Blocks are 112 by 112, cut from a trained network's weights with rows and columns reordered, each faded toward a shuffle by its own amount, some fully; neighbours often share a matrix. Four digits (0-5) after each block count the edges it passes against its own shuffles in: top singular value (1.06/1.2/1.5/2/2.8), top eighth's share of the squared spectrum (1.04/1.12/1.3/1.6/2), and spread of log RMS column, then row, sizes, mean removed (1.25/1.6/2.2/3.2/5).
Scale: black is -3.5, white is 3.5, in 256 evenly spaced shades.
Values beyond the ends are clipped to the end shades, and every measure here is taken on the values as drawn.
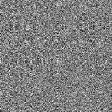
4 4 2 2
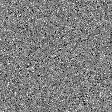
0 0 0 0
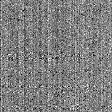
4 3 1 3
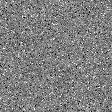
0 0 0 0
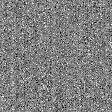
2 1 0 0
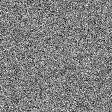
1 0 0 0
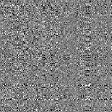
4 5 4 3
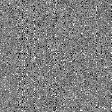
3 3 3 1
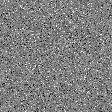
0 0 0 0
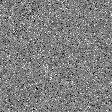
0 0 0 0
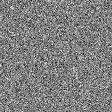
3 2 0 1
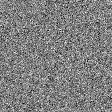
0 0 0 0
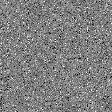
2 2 2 0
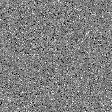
1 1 1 0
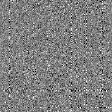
3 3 3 1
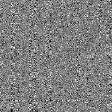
3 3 3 1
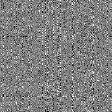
3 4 4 1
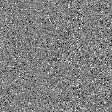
2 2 2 0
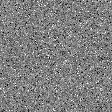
1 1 0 0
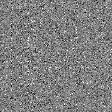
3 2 2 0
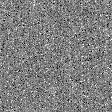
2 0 0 0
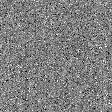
1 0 0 0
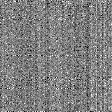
4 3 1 3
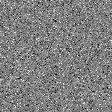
1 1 0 0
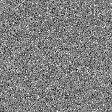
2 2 0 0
